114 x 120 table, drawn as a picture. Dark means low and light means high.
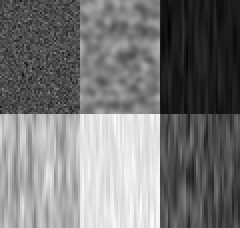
The table splits into 2 rows of 3 panels. Panel 1,1: low, fine-grained. Panel 1,2: middling, blotchy. Panel 1,3: very low, streaked downward, faint in contrast. Panel 2,1: high, streaked downward. Panel 2,2: very high, streaked downward, faint in contrast. Panel 2,3: low, streaked downward.
